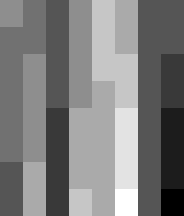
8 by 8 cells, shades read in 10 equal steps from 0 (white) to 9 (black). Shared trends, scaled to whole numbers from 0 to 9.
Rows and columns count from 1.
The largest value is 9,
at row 8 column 8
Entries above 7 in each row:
0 0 0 0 1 1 1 1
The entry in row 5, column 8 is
8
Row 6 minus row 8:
-1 1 0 1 0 1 0 -1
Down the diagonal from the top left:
4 5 6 4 3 1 6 9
